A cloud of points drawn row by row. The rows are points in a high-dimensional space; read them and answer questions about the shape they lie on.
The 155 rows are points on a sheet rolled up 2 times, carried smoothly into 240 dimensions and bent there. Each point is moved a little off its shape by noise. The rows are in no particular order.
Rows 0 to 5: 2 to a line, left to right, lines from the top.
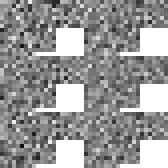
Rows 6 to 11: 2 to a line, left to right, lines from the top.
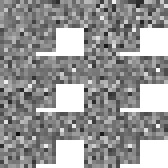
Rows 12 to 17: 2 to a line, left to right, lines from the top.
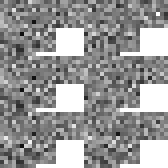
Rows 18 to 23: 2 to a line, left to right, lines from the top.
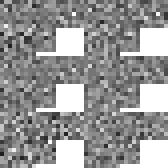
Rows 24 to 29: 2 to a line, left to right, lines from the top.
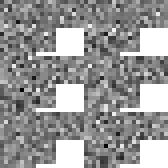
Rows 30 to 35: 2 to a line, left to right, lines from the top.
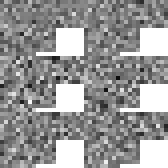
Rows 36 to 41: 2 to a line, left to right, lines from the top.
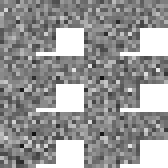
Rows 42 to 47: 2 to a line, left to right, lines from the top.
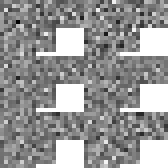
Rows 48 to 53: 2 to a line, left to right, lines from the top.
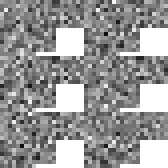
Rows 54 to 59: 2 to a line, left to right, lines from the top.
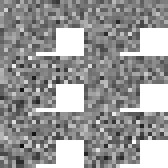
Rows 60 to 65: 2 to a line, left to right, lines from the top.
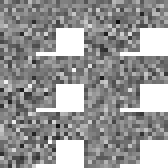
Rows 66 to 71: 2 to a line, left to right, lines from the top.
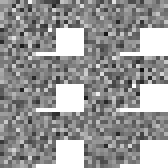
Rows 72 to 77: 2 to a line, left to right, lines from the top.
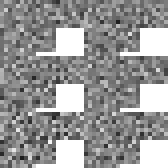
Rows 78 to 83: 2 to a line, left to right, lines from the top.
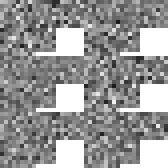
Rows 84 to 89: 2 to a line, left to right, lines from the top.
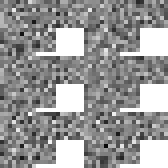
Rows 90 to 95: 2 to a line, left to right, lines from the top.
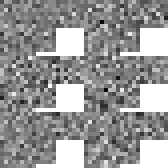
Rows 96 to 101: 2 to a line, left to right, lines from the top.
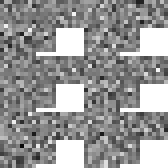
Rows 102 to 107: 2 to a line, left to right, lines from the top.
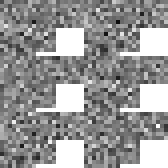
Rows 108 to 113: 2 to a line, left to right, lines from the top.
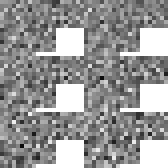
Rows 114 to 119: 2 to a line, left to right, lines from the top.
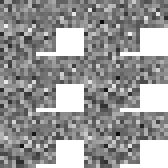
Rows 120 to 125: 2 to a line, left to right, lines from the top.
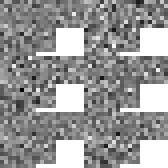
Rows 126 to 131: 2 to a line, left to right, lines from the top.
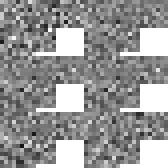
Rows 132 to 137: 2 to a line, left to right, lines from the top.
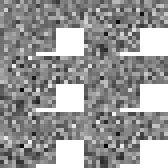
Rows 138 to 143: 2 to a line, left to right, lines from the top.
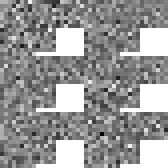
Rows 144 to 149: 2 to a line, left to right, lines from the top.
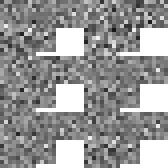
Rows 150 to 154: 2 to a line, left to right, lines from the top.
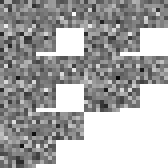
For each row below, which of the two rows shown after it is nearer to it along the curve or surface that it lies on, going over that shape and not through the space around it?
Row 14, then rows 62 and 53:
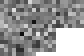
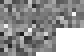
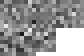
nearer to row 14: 53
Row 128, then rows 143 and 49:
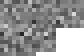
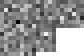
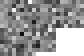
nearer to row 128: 143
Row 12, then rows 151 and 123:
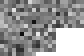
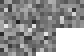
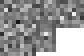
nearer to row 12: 151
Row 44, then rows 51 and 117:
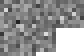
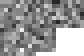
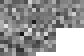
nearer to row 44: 51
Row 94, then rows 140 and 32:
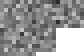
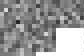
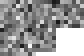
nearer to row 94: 140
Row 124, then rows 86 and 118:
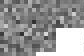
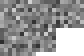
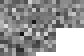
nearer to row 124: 86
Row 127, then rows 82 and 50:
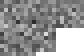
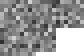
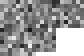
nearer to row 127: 82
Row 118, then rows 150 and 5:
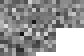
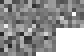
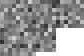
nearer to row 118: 150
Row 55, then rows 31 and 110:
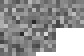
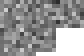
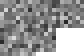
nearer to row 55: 110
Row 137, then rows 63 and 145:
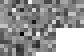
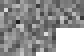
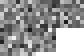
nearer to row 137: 145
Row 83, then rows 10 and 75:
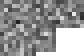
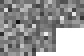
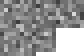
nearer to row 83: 10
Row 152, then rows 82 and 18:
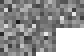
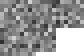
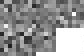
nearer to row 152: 18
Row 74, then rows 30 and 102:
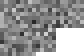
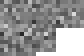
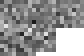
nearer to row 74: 30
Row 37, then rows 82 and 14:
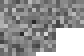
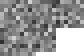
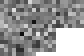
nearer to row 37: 82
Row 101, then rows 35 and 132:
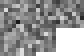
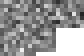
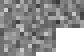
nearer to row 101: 35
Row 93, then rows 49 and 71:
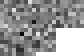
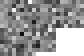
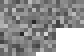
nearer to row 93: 49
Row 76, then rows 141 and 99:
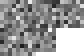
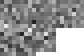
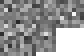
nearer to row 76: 141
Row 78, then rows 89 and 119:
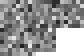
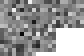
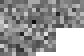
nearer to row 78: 89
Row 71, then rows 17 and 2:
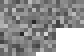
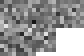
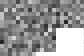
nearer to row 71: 2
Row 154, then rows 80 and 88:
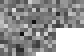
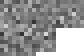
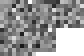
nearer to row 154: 88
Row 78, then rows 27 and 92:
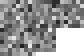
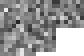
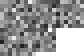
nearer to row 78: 92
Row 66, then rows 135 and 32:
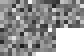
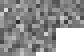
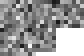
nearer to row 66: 32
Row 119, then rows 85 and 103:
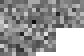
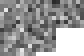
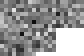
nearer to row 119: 103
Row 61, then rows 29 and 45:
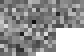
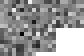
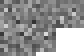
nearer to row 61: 29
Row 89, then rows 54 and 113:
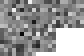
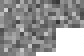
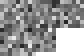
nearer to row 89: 113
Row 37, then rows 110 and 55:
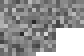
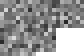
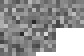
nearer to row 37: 55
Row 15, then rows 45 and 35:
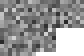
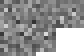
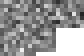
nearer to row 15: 45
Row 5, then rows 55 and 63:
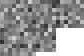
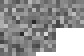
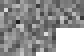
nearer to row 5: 55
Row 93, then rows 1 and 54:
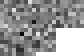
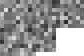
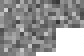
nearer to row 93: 1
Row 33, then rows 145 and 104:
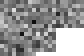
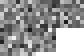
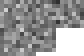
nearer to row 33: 145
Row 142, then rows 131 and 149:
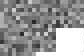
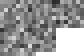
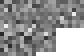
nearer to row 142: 131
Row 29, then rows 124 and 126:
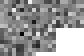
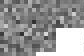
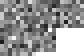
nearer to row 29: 126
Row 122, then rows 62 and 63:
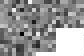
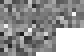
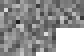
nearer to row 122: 62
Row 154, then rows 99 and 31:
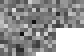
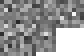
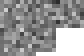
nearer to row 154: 99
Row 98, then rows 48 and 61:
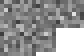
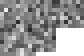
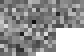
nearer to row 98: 48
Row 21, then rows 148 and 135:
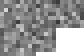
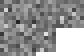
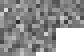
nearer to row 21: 135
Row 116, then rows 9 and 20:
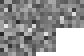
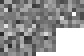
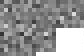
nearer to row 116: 9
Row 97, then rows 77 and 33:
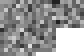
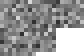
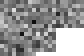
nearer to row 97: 77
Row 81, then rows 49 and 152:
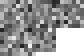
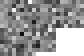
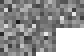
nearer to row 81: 49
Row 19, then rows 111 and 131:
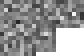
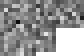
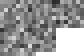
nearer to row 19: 111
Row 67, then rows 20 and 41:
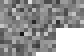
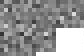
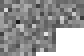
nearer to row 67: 20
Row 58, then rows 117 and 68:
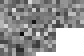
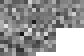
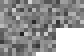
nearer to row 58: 117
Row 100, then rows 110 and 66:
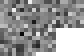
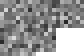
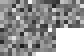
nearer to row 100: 66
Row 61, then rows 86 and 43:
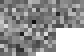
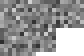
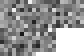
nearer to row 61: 43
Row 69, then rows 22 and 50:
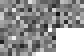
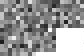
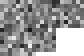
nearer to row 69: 22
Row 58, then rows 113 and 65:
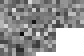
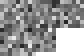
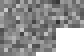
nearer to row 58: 113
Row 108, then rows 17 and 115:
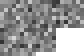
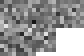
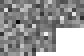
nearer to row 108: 115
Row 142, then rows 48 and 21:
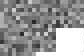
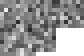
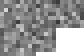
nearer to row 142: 48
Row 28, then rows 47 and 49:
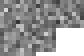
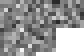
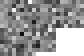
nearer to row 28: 47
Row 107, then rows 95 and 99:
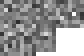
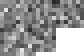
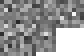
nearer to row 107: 99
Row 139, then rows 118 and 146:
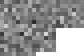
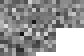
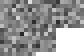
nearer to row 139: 146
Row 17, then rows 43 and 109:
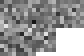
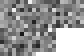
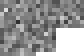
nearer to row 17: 43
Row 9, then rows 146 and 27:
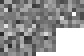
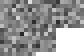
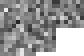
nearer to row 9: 27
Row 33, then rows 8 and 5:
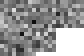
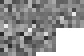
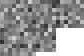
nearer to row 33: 8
